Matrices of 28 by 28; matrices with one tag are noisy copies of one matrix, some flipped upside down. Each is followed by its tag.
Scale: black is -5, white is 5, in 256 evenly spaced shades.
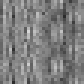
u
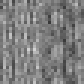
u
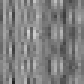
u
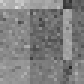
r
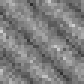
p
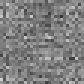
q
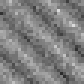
p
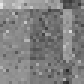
r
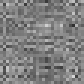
q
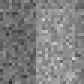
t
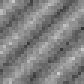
p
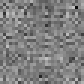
q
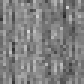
u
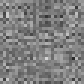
q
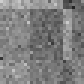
r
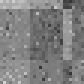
r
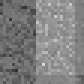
t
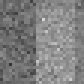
t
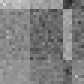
r
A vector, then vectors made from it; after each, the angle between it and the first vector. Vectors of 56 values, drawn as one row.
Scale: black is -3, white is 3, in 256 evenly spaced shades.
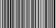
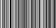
partly aligned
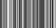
partly opposed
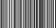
nearly opposite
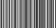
nearly opposite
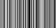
orthogonal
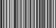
nearly opposite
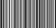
nearly opposite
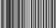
partly aligned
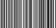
partly opposed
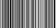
nearly parallel
